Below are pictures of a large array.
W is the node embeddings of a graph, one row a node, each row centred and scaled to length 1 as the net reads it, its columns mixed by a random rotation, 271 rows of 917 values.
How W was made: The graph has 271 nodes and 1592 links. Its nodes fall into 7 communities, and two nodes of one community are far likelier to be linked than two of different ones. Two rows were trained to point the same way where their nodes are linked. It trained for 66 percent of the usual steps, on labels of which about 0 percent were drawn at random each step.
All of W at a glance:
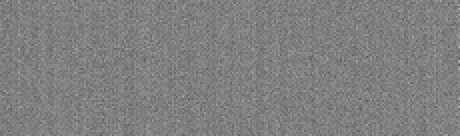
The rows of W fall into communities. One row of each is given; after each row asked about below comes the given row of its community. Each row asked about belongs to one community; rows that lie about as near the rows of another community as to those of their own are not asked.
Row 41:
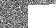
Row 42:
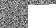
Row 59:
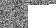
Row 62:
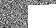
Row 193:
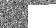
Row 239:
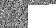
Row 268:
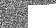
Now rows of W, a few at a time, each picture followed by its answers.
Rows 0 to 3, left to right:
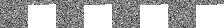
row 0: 62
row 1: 62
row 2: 42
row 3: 62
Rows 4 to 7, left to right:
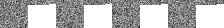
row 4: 62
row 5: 268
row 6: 59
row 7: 59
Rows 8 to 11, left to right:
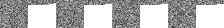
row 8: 268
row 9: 268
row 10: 42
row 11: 239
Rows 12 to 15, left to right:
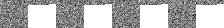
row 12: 59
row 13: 59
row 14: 41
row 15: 42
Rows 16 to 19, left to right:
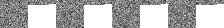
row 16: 42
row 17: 59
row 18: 268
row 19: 193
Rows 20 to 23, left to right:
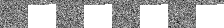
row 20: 41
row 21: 62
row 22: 62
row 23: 41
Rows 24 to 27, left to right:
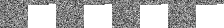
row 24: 239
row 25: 59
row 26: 62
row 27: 42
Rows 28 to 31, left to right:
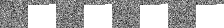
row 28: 239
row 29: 42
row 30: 268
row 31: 42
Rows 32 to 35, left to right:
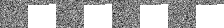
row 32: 239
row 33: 62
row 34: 41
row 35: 193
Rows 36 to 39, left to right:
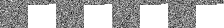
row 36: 268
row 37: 239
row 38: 268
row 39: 239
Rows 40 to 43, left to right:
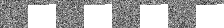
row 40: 41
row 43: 268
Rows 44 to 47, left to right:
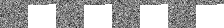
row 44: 193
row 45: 59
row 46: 41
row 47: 42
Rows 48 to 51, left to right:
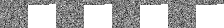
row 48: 239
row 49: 59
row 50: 239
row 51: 59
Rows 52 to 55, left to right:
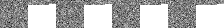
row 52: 239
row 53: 41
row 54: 239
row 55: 41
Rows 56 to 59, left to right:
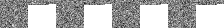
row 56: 239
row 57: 193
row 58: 62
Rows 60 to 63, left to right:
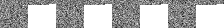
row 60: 42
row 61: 62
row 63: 59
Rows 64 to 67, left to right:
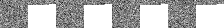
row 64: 62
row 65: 59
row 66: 239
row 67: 41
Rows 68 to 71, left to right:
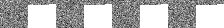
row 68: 193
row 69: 62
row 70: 42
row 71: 193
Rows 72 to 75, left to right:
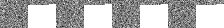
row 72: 193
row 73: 239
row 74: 42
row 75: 42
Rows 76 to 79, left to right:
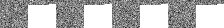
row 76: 239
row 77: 268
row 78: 42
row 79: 62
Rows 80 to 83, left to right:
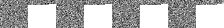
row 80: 193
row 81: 193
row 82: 41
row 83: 268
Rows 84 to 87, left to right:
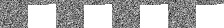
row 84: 42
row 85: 193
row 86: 42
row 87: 268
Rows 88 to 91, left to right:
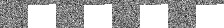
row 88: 41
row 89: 59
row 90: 62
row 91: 42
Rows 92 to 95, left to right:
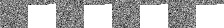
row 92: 268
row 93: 59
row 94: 268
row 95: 268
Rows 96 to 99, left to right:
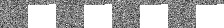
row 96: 41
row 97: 59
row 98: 193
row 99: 59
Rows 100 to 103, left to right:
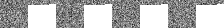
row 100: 62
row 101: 59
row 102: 193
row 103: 239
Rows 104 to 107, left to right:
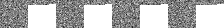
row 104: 268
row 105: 41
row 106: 59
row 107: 62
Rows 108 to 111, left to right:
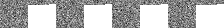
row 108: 62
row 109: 62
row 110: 268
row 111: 62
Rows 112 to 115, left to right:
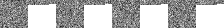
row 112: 41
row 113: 239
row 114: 239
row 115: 239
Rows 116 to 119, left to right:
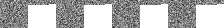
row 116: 42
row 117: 42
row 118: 41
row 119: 41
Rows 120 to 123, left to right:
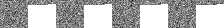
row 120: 42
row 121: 42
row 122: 62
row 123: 239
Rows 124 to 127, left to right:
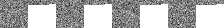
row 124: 239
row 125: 193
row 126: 62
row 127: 42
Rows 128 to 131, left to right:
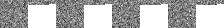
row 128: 239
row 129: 62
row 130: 41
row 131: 59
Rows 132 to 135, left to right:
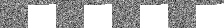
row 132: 42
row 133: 41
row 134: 239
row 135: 268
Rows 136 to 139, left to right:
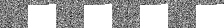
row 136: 239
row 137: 268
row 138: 268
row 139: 193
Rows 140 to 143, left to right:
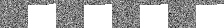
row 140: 268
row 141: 193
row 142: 59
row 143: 41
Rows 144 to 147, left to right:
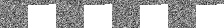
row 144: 59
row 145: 59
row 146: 62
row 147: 59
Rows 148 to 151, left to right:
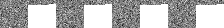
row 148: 268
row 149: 41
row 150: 42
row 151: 42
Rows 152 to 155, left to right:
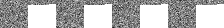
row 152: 193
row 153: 239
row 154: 41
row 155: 41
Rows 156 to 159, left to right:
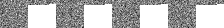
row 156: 268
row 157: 59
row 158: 193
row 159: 59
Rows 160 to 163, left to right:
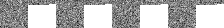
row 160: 239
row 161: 62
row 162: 42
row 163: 268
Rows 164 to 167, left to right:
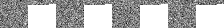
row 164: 62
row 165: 239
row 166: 268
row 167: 59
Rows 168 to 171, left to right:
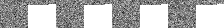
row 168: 59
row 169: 268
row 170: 42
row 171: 41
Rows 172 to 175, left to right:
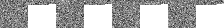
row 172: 239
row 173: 193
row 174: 62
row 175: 268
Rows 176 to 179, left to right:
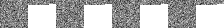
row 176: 239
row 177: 193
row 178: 239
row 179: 41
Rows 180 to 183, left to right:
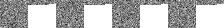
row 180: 268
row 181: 239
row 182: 41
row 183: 268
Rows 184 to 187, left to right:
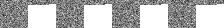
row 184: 42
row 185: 62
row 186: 62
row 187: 59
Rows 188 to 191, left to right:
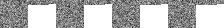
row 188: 59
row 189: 193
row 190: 59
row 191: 59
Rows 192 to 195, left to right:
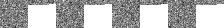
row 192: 268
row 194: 193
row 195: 41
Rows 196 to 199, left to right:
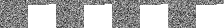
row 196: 41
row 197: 239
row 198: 41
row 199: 42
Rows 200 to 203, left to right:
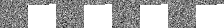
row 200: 239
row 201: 41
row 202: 239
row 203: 59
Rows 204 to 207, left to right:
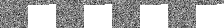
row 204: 193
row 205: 59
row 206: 193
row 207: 268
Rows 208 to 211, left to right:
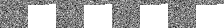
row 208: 62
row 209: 62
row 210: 268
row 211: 41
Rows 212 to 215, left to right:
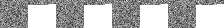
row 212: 42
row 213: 268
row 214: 42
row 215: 193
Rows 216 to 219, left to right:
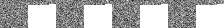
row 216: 62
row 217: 62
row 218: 62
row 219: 41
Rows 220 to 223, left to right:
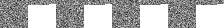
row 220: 41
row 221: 239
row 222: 59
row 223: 193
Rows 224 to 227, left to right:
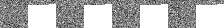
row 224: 42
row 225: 268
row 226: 239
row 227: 41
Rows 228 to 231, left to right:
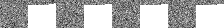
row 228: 268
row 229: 42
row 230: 62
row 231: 62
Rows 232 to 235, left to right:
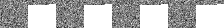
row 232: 268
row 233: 239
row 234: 59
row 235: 193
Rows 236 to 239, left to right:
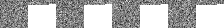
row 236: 239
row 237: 41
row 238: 42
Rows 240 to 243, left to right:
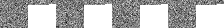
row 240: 41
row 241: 41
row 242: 42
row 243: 42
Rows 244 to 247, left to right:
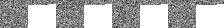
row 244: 268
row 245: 41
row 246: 239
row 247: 59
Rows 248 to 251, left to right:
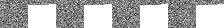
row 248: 42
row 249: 268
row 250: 268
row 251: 62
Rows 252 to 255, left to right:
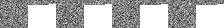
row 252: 268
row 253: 42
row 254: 193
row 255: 239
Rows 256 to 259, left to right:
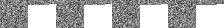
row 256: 42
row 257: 193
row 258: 41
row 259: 239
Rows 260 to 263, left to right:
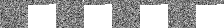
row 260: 268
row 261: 41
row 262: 42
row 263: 59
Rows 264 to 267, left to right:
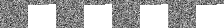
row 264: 42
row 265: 268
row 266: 62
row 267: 239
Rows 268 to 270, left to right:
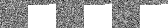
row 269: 268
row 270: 41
